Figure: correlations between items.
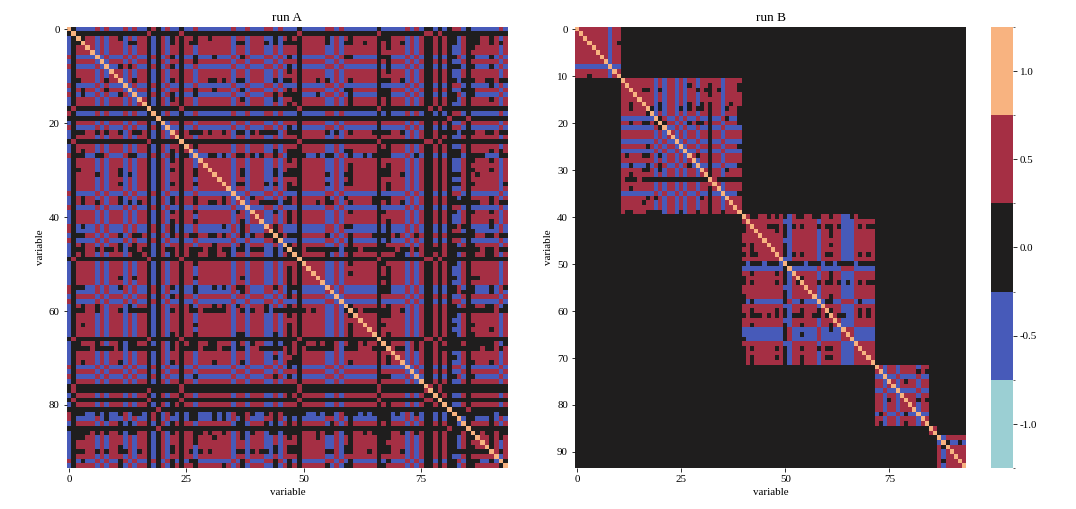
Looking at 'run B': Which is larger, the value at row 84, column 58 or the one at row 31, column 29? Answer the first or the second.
the first
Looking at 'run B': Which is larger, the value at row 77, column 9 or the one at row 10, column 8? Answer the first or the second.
the first
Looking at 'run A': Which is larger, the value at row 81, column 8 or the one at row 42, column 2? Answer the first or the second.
the first
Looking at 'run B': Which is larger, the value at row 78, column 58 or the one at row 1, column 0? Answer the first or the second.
the second
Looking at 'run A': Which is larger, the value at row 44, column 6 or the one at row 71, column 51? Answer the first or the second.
the second
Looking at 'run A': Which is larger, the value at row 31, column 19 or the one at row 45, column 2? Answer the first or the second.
the first
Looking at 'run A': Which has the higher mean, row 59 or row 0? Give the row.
59
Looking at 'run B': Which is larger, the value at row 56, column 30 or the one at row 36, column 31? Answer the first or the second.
the second
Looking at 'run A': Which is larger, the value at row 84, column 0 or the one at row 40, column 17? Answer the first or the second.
the second
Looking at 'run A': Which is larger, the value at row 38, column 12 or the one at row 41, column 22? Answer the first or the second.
the first
